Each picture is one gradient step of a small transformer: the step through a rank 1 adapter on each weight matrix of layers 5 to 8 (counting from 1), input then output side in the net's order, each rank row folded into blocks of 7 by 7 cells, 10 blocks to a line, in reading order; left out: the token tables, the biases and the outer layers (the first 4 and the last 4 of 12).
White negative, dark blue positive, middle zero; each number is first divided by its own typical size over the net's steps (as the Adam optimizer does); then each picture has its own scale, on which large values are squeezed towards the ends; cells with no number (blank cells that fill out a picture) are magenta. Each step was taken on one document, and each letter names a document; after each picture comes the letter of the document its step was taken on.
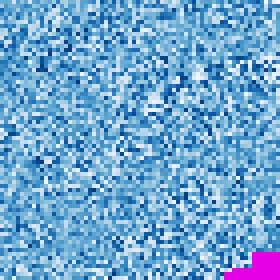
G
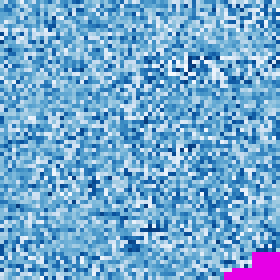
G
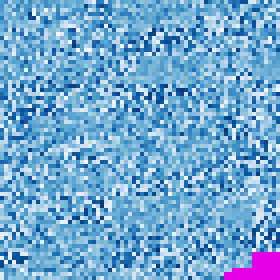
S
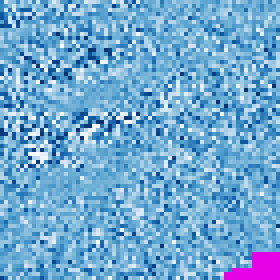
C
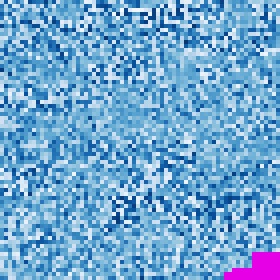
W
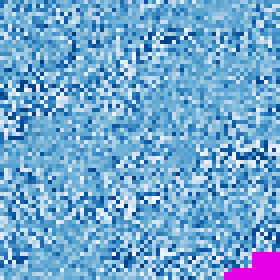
S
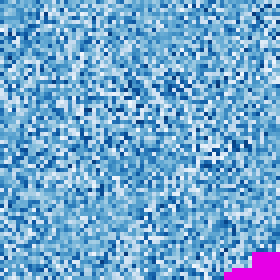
G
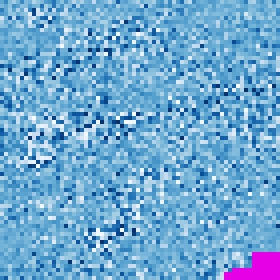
C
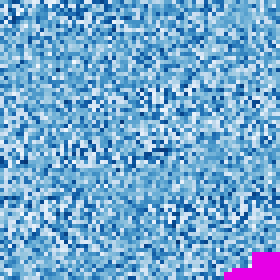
W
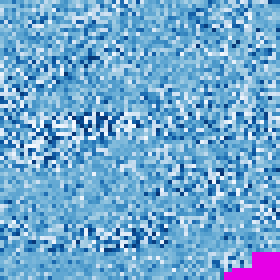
C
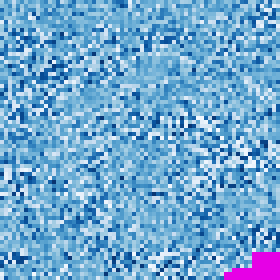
S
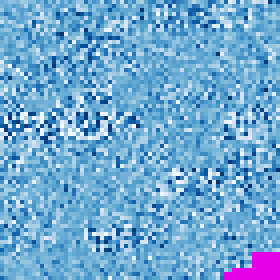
C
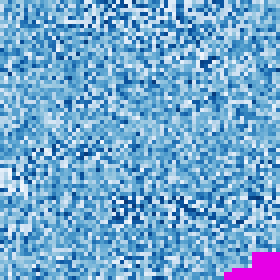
W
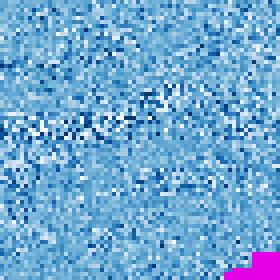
C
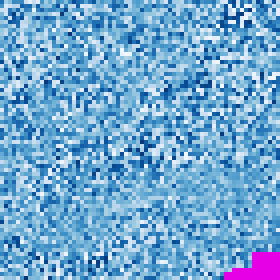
G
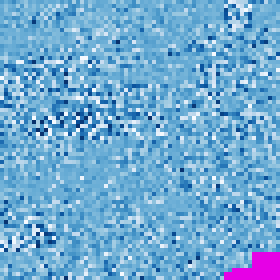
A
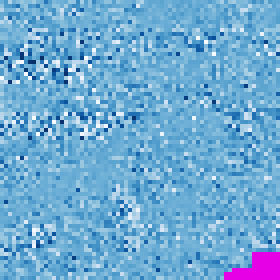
A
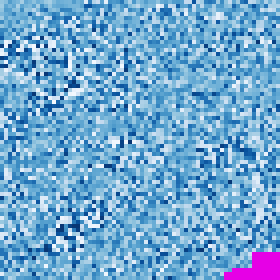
S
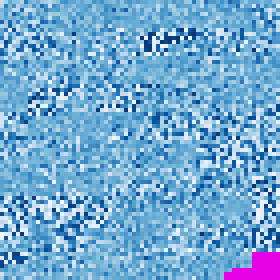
S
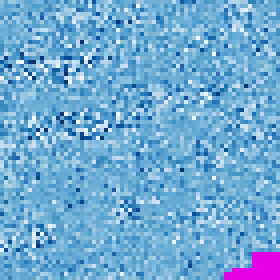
A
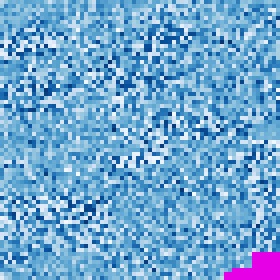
S
